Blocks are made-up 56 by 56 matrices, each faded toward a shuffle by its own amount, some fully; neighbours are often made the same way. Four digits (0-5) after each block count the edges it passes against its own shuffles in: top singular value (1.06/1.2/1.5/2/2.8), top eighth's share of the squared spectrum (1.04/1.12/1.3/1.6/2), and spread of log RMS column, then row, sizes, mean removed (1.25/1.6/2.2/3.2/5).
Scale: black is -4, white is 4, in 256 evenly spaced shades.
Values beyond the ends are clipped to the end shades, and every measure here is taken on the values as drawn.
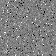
0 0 0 0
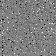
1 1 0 0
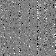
2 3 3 0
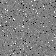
1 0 0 0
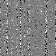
2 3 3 0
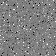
0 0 0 0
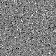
2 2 0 0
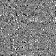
3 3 1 1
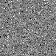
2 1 0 0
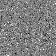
0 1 0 1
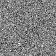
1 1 0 0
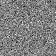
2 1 0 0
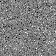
0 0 0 0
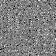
3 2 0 1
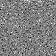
1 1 0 0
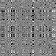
5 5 3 3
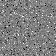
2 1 0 0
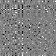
4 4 2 2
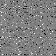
3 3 0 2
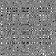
4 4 2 3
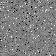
2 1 0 0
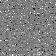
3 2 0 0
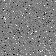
1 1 0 0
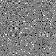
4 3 1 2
